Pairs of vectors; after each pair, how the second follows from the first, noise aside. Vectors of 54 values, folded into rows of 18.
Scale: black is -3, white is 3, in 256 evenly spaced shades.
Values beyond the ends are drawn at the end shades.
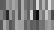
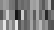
reversed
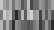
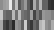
shuffled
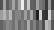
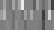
partly zeroed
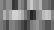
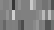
partly zeroed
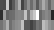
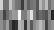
shuffled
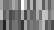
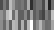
reversed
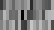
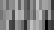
shuffled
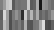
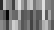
shuffled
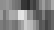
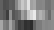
reversed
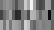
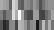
wrapped around
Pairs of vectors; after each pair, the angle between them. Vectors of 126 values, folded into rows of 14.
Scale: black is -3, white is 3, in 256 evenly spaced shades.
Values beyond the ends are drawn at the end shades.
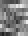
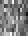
partly opposed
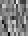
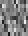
nearly parallel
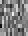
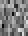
partly opposed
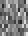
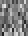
partly opposed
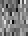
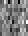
partly aligned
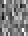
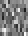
partly aligned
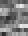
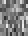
orthogonal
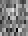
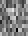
nearly parallel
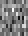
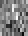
partly aligned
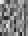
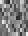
partly aligned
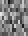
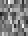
nearly opposite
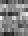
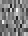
orthogonal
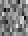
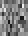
partly opposed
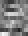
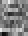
nearly opposite
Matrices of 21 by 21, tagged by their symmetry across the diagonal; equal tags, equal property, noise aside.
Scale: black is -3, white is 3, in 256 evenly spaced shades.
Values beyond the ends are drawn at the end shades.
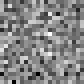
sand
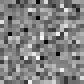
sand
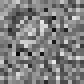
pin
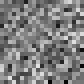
pin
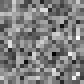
pin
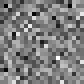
pin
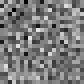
pin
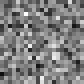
sand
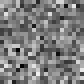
sand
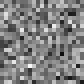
sand
